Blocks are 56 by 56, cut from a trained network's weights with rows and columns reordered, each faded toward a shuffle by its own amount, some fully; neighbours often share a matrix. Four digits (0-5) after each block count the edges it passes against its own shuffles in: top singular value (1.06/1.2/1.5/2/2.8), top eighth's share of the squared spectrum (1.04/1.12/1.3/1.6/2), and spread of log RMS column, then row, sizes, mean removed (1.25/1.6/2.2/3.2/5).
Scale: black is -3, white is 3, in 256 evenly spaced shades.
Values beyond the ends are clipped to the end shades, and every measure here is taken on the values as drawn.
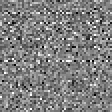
3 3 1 2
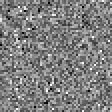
0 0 0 0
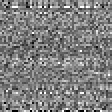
4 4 1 3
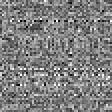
4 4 1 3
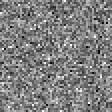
1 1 0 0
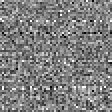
3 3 0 2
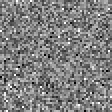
0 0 0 0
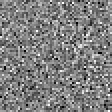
2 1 0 0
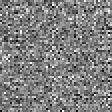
3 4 2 1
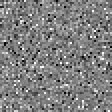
1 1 0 0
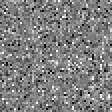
0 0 0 0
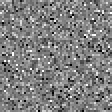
1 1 1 0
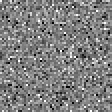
1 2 0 0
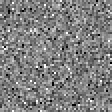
0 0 0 0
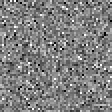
2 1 0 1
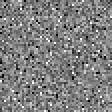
0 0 0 0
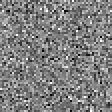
2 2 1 0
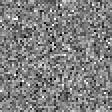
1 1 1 0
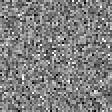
1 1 0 0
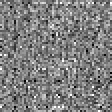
3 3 2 2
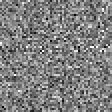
3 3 0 1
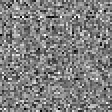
3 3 0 1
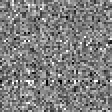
2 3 1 1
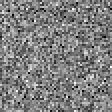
2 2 0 0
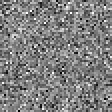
2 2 0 0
